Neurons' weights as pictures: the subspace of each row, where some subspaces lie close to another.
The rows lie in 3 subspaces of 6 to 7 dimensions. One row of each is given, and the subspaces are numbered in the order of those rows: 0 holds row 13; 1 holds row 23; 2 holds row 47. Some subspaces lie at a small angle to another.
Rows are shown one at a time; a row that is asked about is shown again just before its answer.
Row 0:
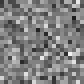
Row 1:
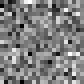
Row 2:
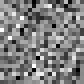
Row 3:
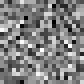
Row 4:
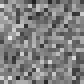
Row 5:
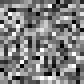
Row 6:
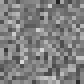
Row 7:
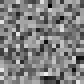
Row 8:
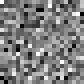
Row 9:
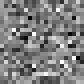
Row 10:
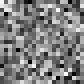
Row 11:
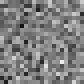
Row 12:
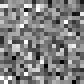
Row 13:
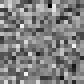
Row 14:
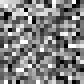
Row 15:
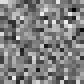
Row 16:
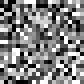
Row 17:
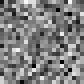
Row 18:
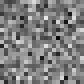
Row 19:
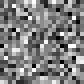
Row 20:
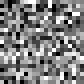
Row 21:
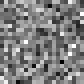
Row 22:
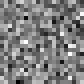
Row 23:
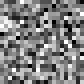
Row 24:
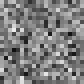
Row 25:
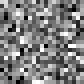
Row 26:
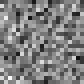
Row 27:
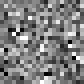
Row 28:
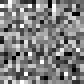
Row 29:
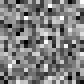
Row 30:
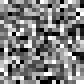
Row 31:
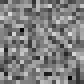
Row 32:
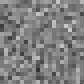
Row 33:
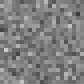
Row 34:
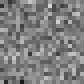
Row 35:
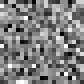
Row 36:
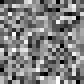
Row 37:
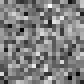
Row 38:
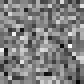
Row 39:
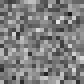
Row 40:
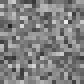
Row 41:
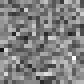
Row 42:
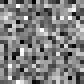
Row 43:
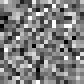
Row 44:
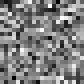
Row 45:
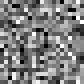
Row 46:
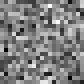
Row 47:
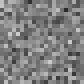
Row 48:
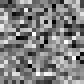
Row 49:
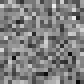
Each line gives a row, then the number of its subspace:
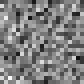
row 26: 2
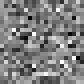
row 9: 1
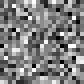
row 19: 2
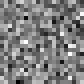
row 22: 2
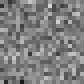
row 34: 0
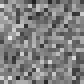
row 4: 2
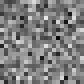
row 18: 0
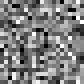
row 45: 1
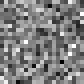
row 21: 2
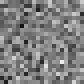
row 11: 1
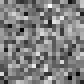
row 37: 2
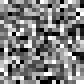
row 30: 1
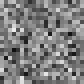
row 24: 0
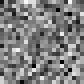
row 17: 2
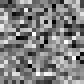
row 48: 1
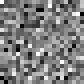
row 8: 2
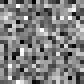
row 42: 2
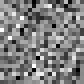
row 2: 2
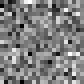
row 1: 2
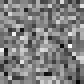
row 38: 1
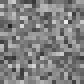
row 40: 1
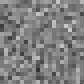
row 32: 2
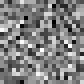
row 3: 2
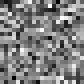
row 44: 0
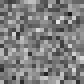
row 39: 0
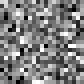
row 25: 2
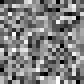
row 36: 0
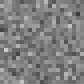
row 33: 1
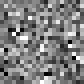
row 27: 1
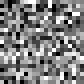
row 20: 0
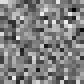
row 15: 0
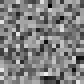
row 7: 0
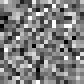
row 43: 1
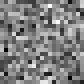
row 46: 1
